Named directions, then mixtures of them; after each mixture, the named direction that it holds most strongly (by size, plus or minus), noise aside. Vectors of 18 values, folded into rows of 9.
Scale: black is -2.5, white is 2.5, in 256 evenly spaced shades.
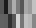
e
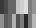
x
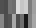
x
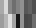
e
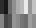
x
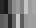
e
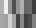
e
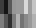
e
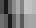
e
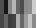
e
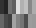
x
